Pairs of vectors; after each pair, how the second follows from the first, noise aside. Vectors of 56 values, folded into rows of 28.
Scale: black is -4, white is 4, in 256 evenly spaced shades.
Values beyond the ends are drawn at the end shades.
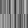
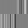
partly zeroed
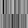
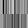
copied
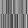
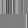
partly zeroed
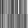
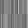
shrunk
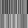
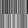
copied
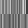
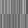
shrunk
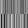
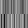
copied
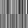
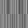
shrunk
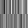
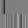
partly zeroed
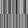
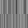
shrunk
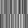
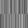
shrunk
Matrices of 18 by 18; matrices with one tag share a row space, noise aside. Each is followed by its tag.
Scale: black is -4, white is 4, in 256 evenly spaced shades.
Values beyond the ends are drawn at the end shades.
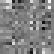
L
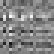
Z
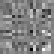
L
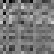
Z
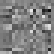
L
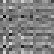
Z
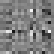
L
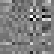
L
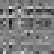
Z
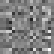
L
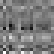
Z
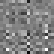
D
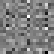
D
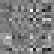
L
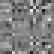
L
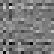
Z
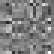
L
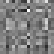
D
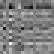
Z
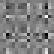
D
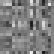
L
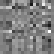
L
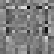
D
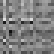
Z
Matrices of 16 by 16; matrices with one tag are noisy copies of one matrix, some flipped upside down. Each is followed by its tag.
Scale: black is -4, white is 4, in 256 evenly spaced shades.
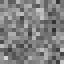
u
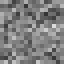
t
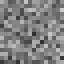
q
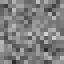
t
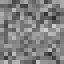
t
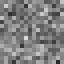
u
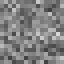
t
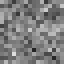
t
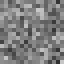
u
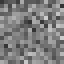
q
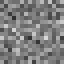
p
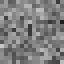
u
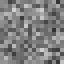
u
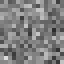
u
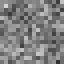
u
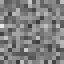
p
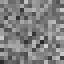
q
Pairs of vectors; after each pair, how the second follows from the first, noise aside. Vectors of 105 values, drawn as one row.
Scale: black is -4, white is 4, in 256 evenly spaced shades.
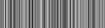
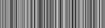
reversed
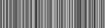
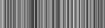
sign-scrambled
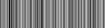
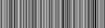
reversed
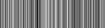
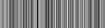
sign-scrambled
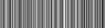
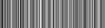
reversed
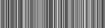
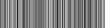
negated
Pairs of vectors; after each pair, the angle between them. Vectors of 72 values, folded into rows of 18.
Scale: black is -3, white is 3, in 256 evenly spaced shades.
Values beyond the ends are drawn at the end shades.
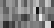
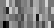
partly aligned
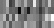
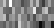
orthogonal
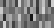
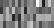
partly opposed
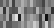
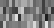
nearly parallel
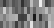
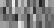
partly opposed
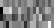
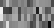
nearly opposite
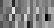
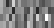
nearly opposite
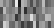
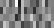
nearly parallel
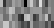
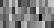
orthogonal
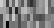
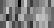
orthogonal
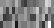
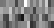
orthogonal
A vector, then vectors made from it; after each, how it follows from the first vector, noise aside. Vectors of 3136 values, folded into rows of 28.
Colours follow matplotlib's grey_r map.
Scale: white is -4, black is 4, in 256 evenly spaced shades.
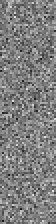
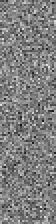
reversed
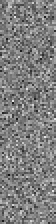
copied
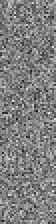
copied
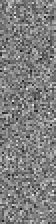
copied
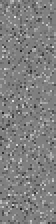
partly zeroed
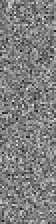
copied
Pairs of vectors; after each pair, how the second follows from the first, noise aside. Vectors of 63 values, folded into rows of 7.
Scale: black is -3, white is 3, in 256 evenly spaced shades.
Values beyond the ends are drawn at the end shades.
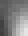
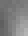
shrunk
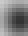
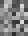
shuffled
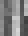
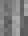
shrunk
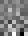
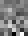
sign-scrambled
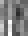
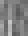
shrunk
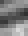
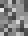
shuffled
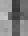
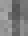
shrunk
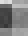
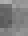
shrunk
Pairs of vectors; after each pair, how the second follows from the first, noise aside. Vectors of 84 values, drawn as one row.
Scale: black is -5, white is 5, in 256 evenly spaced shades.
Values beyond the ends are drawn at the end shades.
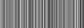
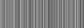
shrunk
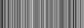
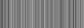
shrunk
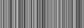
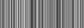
sign-scrambled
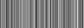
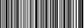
scaled up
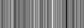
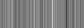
shrunk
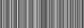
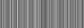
shrunk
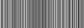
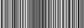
scaled up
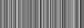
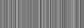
shrunk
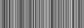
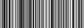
scaled up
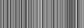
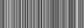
sign-scrambled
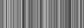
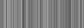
shrunk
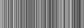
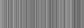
shrunk
